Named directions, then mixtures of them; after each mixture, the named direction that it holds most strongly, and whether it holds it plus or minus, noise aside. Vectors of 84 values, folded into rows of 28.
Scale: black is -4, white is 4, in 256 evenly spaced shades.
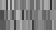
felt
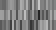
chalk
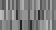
chalk, plus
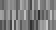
chalk, plus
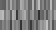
chalk, plus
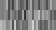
chalk, minus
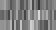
chalk, minus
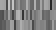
felt, plus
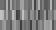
felt, minus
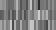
chalk, minus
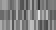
chalk, minus
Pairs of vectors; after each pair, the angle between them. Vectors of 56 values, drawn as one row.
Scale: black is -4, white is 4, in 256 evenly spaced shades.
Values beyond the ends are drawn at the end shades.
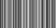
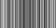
orthogonal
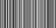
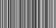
orthogonal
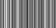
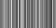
orthogonal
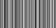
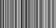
orthogonal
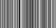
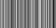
orthogonal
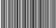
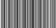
nearly parallel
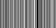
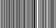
nearly opposite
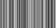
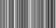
nearly parallel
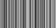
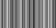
orthogonal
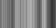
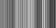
nearly parallel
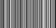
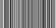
nearly opposite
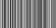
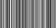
nearly opposite
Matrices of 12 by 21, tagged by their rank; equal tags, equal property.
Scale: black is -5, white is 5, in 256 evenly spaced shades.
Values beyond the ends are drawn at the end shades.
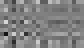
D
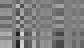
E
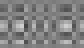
E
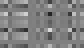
E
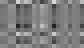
E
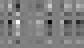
E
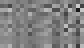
D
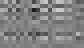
D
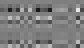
E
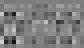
D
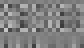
D
